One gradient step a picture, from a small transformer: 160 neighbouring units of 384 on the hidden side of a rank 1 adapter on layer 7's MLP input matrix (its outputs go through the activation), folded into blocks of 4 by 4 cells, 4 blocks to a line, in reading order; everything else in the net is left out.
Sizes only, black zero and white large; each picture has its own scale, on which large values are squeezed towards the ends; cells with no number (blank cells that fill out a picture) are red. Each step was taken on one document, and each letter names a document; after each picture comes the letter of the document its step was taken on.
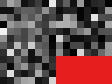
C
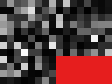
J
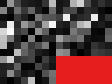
C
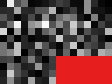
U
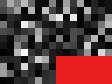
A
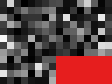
U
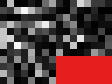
U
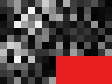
A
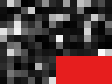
C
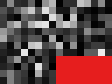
U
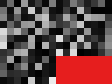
C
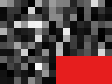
A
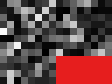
U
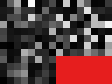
J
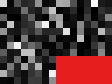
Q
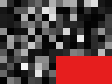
Q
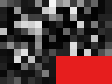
A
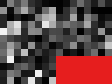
C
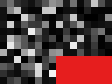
Q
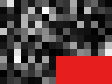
A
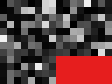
C
